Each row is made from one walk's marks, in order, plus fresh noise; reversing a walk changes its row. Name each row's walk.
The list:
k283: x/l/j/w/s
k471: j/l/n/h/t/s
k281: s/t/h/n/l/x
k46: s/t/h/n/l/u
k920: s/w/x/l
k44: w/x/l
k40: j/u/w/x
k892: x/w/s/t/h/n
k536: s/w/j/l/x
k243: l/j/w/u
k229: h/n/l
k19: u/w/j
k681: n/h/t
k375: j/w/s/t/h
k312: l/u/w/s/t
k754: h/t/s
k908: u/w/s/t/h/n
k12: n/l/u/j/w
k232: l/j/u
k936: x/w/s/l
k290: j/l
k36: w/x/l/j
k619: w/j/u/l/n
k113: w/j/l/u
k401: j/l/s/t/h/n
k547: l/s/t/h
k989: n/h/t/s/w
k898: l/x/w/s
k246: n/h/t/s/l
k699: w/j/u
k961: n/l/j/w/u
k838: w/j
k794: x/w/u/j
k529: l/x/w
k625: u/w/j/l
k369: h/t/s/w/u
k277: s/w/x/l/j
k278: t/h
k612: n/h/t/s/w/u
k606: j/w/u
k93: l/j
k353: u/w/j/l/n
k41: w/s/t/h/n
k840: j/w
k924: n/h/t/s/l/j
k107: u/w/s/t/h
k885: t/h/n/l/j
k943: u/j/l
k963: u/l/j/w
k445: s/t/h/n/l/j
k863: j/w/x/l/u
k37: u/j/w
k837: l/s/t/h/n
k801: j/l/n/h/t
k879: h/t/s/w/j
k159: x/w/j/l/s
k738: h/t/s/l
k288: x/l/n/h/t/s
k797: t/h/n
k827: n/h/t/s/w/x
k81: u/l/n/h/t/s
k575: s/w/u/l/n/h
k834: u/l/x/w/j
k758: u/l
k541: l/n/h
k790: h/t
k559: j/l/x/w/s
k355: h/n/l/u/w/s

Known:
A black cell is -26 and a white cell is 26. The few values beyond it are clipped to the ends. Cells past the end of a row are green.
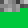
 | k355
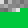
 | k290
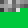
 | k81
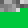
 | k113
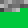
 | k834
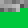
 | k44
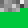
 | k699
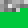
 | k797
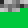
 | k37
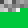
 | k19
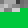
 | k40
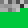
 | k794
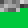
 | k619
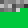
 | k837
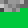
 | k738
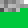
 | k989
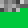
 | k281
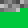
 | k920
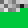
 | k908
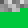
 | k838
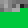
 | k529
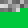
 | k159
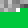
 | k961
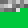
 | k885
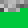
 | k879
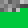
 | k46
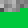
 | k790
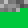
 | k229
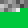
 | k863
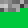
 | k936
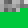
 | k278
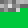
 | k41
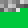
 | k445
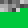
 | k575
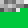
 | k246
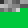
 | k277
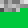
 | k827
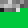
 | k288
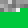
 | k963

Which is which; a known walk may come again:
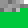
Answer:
k612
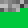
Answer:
k936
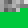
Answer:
k278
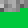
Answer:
k790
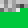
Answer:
k401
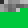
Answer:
k943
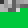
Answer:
k353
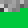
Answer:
k754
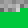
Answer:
k36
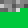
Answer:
k547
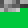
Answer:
k243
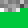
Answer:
k606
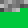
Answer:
k834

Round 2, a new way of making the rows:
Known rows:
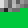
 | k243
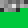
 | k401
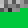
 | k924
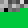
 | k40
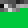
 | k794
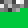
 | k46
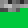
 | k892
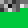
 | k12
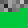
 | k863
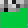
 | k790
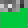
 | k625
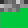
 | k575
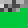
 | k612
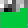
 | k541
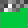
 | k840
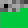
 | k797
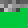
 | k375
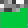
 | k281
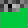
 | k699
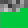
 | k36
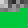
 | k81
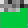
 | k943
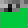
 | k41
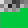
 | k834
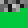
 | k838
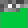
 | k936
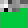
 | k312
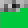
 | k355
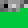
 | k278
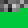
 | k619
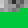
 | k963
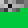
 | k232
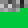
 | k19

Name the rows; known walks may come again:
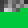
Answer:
k606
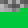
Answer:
k277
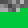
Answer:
k44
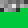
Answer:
k401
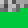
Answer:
k754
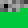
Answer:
k797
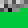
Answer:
k246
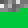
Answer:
k536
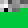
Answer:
k312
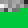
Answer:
k898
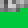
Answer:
k738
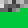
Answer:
k827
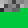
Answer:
k961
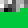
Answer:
k541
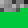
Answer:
k471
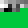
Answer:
k837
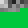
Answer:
k81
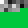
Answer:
k37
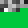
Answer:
k290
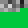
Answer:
k19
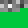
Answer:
k353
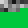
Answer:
k288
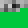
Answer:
k355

